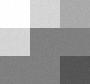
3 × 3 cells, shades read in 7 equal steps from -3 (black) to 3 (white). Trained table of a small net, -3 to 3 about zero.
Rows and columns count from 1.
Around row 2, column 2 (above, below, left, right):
2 0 2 0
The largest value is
3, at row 1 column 1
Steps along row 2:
down same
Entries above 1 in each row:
2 1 0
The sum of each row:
6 2 -1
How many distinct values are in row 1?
3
